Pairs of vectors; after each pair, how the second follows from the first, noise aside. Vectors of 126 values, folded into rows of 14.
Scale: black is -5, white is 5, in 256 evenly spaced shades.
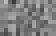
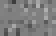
partly zeroed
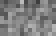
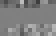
partly zeroed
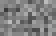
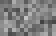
wrapped around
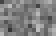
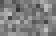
wrapped around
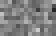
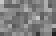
wrapped around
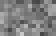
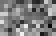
scaled up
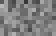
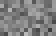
wrapped around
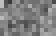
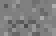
partly zeroed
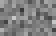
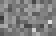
wrapped around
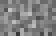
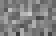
copied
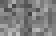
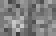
wrapped around
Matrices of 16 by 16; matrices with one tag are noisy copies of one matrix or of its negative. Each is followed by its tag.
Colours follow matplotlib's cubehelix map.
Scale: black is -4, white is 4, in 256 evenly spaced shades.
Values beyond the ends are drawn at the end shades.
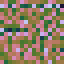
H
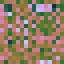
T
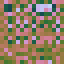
T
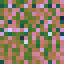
H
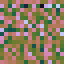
H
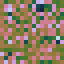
T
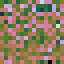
T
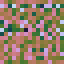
H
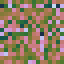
H
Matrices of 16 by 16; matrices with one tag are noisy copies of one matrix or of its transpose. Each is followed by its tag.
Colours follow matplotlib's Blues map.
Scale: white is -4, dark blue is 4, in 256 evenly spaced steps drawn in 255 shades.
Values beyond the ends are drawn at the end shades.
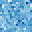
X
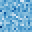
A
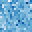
X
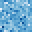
X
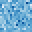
X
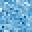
X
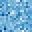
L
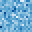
A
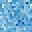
X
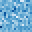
A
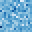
A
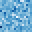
A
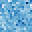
X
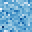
X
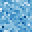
X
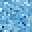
X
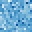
X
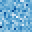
A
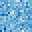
L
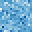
X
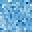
X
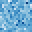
X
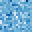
A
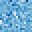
A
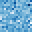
L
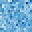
X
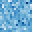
X
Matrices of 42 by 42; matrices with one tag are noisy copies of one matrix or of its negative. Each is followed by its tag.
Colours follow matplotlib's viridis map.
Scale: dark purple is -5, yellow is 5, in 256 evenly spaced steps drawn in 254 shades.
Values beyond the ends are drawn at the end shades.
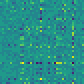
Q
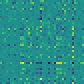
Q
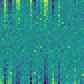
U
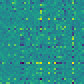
Q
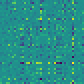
Q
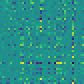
Q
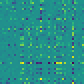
Q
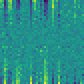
U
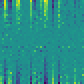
U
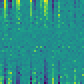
U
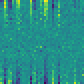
U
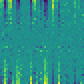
U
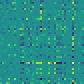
Q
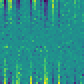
U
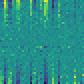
U
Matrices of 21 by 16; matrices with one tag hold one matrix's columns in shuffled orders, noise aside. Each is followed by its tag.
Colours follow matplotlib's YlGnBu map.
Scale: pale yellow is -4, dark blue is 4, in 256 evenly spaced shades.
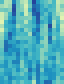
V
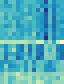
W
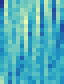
V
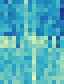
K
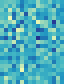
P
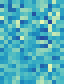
P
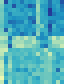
K
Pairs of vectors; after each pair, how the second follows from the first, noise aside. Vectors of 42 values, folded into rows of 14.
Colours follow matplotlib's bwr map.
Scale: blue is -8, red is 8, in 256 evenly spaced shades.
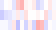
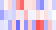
scaled up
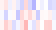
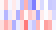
scaled up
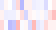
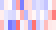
scaled up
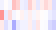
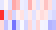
scaled up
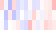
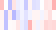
copied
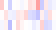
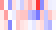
scaled up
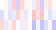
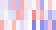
scaled up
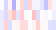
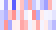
scaled up
